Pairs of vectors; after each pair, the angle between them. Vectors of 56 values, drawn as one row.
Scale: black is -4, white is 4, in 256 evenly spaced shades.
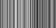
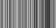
partly aligned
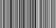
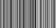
nearly parallel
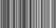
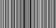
partly aligned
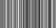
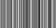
nearly parallel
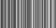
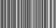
nearly parallel
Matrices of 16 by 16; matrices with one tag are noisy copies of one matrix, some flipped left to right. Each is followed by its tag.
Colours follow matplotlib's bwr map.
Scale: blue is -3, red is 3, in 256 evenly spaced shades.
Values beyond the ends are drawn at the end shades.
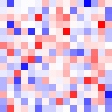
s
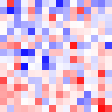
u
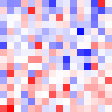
u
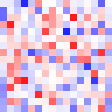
s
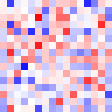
s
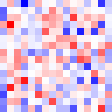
s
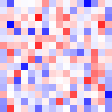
s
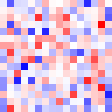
s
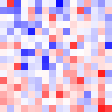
u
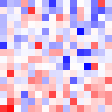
u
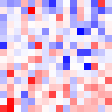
u
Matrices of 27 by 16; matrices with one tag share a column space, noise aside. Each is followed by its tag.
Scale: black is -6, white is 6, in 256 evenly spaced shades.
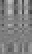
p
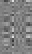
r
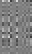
r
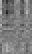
p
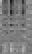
p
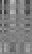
p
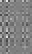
r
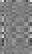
r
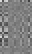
r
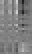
p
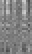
p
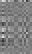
r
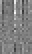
p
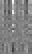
p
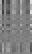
p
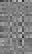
r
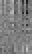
p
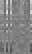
p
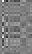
r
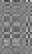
r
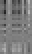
p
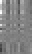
p
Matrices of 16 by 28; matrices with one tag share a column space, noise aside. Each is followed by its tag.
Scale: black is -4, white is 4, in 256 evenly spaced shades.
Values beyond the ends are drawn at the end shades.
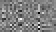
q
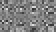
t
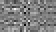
t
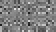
t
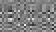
q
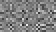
q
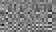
q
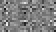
t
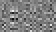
q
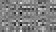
t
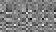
q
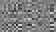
q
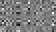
t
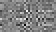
q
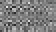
t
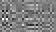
q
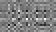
q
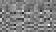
q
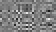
q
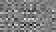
q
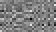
q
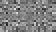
t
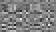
q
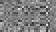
t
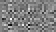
q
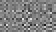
q
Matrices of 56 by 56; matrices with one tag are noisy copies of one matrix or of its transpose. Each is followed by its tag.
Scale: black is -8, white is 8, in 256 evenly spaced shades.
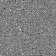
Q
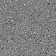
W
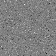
W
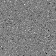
W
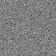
W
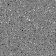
Q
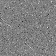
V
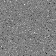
W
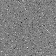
V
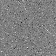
V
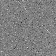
V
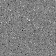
Q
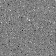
Q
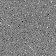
V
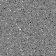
Q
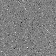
V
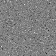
W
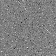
V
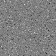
W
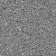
Q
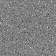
V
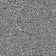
Q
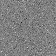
V
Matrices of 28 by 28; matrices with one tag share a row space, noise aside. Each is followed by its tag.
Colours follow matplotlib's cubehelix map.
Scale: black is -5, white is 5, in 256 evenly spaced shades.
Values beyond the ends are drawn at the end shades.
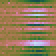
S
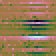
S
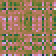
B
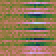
S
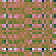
B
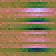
S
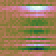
S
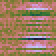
S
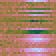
S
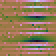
S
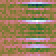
S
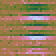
S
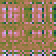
B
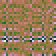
B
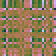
B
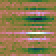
S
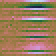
S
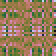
B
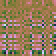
B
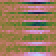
S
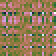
B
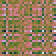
B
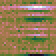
S
